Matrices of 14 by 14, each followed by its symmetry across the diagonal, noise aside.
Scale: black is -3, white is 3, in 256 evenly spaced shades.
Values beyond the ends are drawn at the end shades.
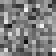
antisymmetric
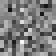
neither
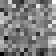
antisymmetric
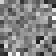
symmetric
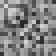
symmetric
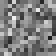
neither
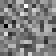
antisymmetric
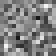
symmetric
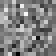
neither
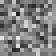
neither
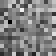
antisymmetric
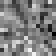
antisymmetric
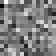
antisymmetric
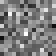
neither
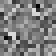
symmetric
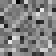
symmetric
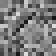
symmetric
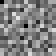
symmetric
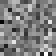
neither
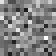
neither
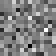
antisymmetric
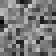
symmetric
